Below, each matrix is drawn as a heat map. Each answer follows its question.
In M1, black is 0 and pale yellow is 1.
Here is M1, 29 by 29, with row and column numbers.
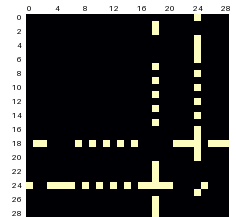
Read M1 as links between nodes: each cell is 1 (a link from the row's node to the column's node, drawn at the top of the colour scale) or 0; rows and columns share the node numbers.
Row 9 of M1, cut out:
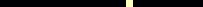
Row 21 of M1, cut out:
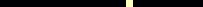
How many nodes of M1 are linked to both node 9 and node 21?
1
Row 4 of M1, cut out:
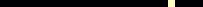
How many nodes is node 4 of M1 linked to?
1
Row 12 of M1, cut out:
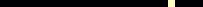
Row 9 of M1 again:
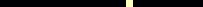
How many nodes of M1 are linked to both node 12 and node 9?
0
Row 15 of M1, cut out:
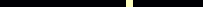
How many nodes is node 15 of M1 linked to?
1
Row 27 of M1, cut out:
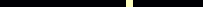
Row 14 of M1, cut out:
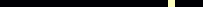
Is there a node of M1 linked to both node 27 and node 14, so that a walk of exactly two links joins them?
no
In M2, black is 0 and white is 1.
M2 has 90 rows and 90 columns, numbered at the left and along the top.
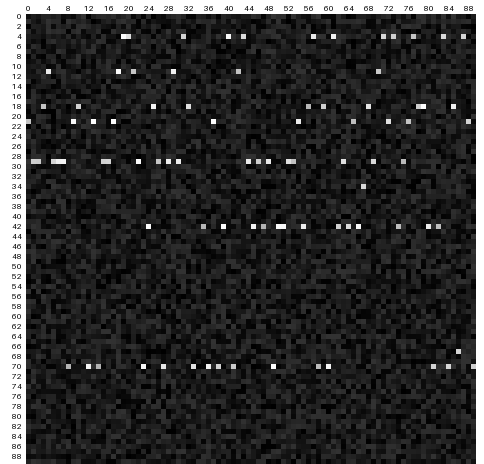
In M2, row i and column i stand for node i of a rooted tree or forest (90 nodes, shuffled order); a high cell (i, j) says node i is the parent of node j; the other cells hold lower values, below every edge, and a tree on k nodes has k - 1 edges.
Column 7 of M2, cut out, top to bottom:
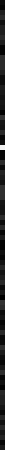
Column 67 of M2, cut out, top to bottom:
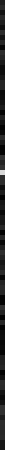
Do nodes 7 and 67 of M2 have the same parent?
no
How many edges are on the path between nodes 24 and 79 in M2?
4
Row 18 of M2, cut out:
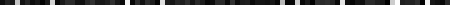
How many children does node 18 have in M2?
10
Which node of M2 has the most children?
29
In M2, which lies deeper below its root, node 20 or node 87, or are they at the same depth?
the same depth
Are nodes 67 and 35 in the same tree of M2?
no
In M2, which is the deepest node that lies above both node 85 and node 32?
18
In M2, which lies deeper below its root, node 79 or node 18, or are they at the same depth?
node 79
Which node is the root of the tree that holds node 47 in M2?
11
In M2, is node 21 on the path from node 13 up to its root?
yes
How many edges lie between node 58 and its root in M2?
2
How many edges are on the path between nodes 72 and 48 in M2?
4
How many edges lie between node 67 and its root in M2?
1
